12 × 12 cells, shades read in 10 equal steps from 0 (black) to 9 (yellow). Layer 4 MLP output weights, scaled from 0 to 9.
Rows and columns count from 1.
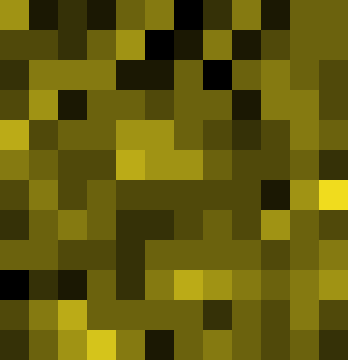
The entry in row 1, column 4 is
1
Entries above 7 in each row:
0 0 0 0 0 0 1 0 0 0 0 1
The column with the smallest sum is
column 9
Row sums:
35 36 39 43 51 50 46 42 44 47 48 48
